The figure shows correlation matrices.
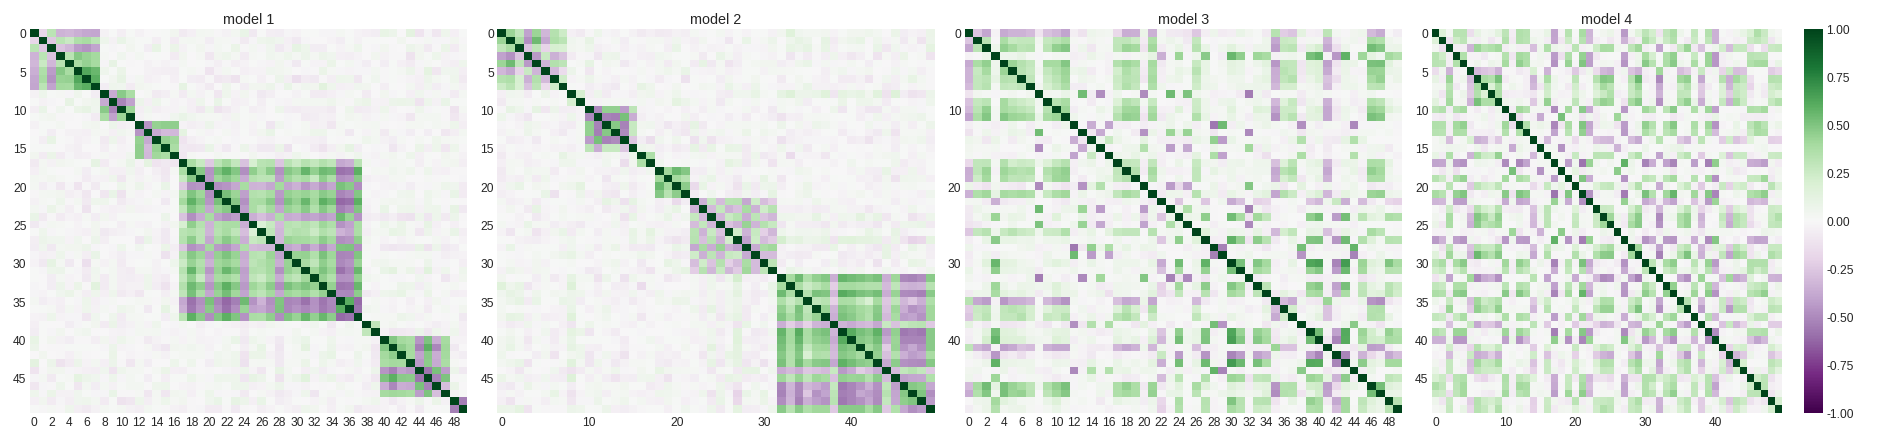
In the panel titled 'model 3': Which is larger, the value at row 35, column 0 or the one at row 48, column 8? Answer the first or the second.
the first
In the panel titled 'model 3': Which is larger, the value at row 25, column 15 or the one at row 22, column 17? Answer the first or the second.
the second
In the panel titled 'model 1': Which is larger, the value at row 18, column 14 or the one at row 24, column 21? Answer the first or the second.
the first
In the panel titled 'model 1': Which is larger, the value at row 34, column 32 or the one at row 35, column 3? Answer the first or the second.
the first
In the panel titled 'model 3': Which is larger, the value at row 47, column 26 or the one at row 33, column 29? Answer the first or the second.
the first
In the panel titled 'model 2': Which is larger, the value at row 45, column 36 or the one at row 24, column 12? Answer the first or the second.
the first
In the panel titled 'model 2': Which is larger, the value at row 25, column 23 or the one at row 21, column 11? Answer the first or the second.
the first
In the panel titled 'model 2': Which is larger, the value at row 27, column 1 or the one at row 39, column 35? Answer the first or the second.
the second
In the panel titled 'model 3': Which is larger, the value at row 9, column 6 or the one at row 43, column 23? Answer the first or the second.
the first
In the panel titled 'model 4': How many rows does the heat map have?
50
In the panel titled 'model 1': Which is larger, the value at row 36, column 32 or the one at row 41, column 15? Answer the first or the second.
the second
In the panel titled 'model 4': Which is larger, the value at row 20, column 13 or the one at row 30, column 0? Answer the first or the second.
the second
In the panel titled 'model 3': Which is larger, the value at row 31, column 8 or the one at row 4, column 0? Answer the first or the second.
the first
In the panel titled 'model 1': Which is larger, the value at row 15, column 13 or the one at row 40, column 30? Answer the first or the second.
the second
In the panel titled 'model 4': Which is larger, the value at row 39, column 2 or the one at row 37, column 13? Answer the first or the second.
the second
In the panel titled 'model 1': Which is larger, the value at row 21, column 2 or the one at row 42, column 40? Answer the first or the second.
the second
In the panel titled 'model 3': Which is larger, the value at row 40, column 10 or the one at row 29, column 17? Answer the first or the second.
the first
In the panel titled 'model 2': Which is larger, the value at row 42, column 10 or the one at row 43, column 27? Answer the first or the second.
the second
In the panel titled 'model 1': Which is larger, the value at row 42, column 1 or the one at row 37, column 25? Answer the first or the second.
the second
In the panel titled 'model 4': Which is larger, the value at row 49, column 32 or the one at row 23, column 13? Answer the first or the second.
the second
